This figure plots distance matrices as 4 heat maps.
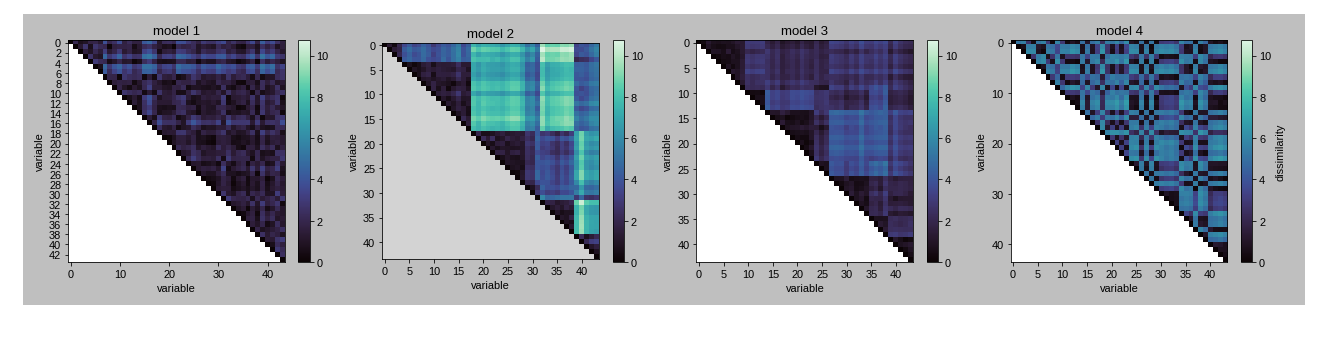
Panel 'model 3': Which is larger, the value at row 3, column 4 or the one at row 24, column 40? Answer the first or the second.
the second
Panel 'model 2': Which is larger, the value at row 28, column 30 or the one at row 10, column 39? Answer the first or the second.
the second
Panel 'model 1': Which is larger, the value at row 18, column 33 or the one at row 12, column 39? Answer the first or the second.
the second
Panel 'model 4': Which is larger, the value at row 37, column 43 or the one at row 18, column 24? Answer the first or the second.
the second
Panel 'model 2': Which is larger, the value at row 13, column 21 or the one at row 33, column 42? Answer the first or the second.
the first
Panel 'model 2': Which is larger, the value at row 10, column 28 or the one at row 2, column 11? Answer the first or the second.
the first
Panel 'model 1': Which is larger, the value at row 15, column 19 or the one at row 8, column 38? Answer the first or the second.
the first
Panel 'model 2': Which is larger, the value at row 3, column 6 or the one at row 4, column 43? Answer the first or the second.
the second
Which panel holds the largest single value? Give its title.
model 2
